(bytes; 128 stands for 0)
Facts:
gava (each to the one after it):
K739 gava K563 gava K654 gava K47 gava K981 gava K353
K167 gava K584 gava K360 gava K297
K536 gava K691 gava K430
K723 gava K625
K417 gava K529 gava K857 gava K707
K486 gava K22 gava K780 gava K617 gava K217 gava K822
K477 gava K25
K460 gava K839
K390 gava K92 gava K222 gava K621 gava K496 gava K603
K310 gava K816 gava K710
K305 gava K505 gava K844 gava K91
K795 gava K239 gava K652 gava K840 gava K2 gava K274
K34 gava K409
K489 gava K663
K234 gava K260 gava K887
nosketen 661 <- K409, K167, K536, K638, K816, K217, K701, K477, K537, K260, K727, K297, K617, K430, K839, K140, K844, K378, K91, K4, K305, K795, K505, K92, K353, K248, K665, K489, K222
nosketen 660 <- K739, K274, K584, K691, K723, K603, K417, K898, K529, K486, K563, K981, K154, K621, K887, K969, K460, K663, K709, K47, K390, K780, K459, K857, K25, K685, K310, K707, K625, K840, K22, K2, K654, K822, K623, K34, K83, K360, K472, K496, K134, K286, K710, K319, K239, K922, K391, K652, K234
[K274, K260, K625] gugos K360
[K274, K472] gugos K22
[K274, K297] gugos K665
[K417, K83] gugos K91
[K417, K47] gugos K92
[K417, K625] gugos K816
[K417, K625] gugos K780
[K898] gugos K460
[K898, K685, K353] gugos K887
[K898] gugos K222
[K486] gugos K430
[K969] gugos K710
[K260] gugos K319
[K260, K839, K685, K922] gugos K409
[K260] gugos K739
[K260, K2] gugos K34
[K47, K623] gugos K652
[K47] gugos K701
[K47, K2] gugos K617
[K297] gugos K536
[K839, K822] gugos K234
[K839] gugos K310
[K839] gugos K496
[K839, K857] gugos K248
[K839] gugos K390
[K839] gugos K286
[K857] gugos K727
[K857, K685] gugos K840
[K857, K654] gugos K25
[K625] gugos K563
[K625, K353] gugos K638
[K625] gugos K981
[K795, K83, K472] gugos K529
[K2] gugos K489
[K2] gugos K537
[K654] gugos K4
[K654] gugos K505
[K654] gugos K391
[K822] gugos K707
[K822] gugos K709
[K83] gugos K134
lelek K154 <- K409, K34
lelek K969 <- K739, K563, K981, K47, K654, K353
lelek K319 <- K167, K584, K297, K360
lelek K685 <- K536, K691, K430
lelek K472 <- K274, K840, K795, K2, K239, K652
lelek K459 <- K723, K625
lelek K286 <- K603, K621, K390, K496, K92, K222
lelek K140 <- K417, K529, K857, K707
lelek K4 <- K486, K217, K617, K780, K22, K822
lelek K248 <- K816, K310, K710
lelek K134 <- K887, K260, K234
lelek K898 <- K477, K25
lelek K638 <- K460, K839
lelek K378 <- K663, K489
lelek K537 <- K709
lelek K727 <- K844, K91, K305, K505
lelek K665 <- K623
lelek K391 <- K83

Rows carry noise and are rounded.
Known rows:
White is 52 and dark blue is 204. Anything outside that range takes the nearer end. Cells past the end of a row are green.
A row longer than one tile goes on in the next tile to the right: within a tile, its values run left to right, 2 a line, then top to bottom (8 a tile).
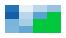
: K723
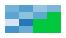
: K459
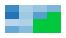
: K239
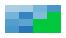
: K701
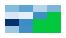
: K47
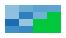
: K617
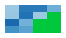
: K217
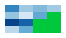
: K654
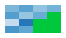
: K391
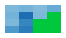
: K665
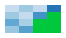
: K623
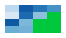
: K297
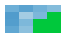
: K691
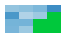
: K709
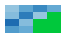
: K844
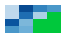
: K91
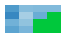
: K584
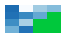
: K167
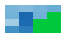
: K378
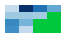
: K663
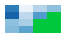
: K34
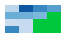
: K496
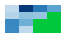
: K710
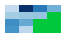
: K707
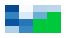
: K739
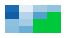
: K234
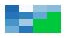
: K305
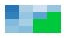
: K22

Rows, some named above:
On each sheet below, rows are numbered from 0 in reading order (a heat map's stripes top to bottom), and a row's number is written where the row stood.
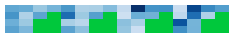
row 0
K780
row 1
K239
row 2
K274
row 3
K91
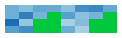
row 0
K816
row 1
K840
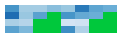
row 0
K239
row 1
K621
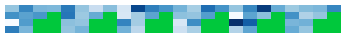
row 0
K286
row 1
K22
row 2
K625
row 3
K922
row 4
K353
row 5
K709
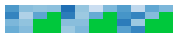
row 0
K584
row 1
K22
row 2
K505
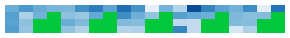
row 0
K691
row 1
K857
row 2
K529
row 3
K496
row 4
K83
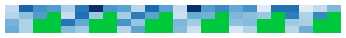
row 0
K2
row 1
K409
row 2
K260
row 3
K274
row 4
K83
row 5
K486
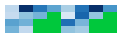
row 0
K822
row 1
K839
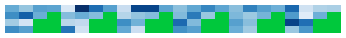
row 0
K222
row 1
K603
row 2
K887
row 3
K844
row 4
K360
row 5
K563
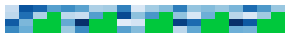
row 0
K430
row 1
K969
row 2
K390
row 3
K654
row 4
K981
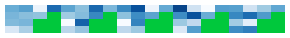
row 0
K83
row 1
K685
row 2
K472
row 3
K795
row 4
K92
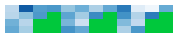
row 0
K2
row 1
K652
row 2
K417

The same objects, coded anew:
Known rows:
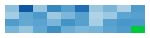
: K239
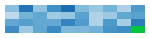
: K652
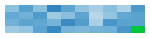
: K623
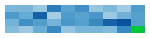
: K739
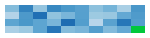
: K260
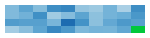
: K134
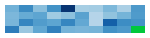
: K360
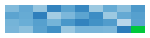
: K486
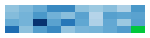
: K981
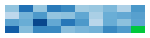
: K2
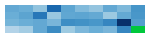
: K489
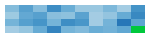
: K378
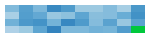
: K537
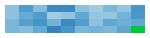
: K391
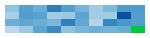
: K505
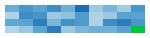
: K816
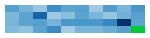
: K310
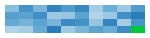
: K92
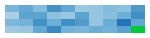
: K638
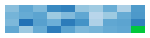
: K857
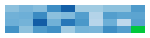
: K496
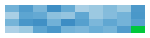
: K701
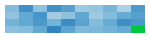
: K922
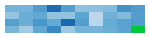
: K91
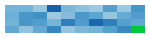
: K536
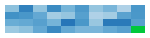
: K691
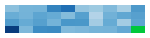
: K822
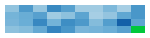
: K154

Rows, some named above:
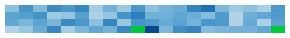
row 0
K92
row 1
K822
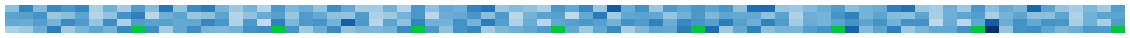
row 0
K92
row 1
K652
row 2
K430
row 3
K217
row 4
K795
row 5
K297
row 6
K603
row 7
K274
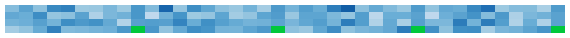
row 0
K286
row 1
K472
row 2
K617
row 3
K217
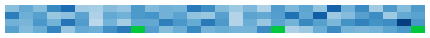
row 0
K621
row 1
K47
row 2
K417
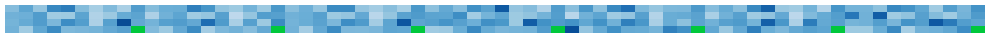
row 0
K709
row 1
K844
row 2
K709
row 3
K563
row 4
K840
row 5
K887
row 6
K390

